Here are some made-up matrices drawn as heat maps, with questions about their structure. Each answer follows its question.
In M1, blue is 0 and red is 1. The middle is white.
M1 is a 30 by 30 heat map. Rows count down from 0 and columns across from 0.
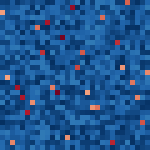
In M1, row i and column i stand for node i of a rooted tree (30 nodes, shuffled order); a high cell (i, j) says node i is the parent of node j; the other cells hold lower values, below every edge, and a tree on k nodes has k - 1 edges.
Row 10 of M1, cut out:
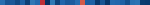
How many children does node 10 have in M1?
2
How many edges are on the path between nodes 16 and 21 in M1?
4
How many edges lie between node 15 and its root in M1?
4
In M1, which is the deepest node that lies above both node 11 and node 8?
18
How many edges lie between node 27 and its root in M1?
2
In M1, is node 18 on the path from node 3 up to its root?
yes
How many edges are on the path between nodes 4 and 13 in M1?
3
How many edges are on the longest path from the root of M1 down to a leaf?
9
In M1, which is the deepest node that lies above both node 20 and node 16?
17
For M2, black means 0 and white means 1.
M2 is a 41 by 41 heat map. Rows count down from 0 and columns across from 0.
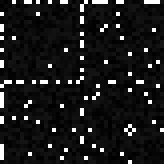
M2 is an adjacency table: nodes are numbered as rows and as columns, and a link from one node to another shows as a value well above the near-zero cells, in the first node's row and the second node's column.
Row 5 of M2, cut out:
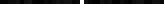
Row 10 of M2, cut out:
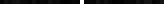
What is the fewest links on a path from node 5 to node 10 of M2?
2
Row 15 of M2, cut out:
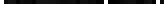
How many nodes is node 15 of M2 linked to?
3
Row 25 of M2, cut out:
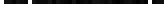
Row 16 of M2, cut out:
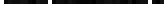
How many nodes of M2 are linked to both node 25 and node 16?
2
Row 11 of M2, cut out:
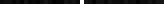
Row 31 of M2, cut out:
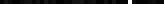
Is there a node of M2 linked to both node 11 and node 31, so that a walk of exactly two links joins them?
no
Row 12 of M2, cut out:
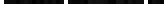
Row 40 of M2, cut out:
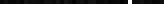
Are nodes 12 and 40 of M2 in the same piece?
no
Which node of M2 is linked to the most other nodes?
node 0
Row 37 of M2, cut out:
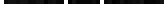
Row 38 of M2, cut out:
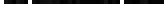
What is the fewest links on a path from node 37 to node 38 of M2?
2
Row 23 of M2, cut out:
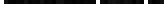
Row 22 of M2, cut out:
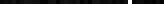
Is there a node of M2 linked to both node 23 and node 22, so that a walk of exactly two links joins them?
no
